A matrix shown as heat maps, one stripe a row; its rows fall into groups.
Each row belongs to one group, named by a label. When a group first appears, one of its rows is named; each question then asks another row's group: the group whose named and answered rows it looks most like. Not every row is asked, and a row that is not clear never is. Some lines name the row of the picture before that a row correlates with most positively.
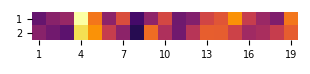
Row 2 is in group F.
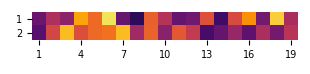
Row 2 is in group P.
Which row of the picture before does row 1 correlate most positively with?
2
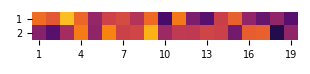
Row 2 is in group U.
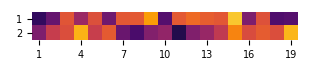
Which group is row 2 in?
F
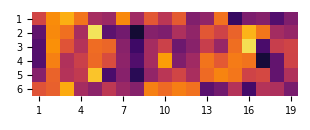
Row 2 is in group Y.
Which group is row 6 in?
P
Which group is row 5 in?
Y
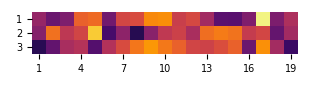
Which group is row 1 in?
U
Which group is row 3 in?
U
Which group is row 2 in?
Y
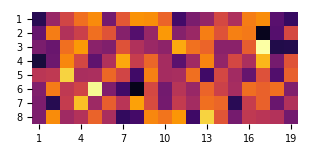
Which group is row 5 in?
P
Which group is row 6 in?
Y
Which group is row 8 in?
Y
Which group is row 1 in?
U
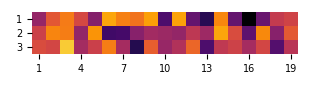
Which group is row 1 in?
P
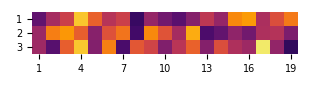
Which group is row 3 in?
U
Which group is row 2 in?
P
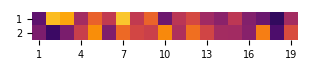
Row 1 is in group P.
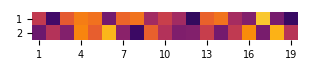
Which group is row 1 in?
U
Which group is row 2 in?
F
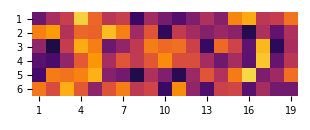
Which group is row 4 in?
U
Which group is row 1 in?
F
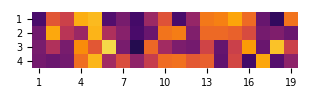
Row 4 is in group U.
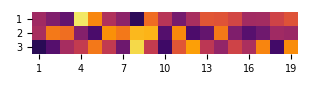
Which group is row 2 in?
P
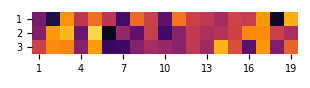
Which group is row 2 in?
Y
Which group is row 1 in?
U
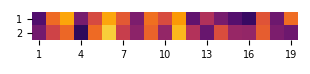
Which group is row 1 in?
P
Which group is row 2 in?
P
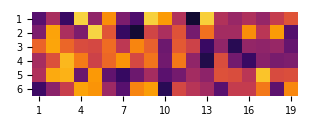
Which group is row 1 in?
F
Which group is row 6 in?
U
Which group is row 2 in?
Y
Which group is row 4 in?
P
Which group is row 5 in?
Y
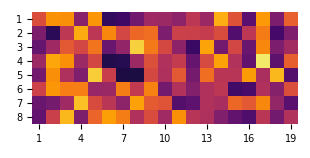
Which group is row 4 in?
Y
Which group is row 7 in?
U
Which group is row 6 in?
P
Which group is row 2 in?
U
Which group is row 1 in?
Y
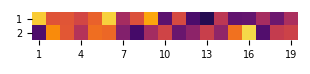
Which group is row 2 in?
F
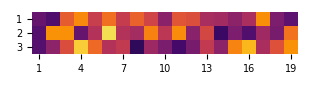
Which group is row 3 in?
F
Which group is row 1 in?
U
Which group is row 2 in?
P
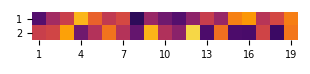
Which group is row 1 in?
F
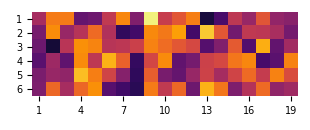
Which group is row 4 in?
F
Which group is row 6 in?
Y
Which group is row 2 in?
Y
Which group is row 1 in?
P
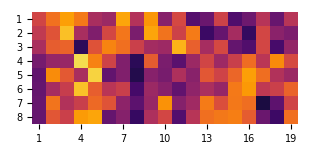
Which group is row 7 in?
F
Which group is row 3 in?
P
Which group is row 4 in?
F
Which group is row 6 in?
F
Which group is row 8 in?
F
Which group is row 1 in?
P
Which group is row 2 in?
P
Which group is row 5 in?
Y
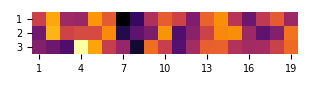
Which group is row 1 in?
Y
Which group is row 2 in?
F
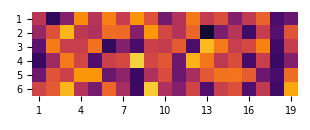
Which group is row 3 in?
Y
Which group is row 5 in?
F
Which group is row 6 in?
P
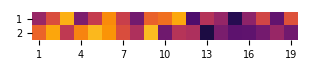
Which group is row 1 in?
P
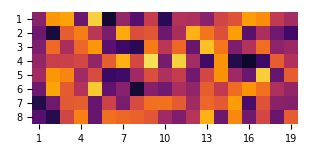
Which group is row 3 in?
Y
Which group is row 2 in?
U
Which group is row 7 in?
U
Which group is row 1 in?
Y
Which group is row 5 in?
Y
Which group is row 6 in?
Y
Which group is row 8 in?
U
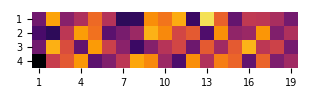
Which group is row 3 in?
Y
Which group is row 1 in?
Y
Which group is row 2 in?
U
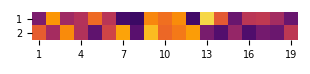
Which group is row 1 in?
Y
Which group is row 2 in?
P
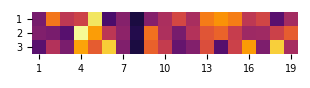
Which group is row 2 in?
F
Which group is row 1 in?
Y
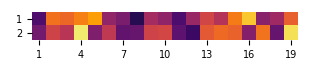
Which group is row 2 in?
F
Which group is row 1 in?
F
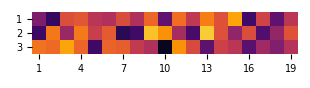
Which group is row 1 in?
U
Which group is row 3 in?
P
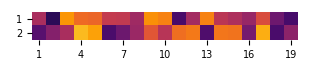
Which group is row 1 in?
U
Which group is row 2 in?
U
